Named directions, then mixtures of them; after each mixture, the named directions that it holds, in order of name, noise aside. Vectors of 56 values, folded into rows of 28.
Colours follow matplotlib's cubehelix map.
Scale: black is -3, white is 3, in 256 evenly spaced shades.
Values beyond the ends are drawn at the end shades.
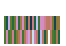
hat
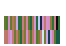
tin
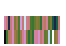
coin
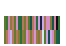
tin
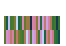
hat, tin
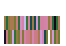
coin, hat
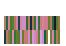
coin, hat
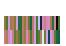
tin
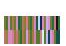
tin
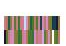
coin, tin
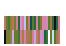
coin, hat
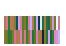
tin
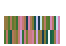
hat, tin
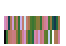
coin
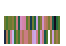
coin, hat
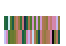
coin, hat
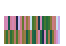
hat, tin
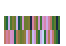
hat, tin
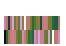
coin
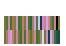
tin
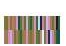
tin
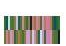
hat, tin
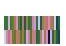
coin, tin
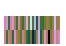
hat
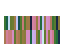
hat, tin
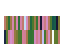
coin, tin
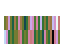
coin, tin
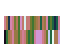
coin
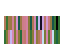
coin, tin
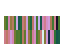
tin
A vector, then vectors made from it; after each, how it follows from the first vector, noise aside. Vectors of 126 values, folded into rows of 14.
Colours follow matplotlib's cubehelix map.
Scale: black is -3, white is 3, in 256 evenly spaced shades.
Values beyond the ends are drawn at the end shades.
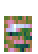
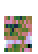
wrapped around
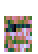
negated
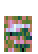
copied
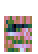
negated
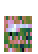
copied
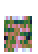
wrapped around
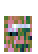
copied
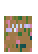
partly zeroed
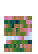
wrapped around
